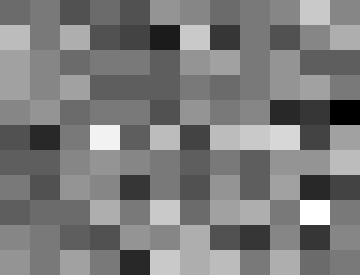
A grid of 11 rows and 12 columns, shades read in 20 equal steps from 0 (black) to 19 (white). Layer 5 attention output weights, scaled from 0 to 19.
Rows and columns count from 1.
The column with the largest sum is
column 10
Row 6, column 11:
5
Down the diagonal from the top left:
8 9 8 7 9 14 7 11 13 10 8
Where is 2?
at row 2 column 6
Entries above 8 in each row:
7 7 8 8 7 7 8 6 8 7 10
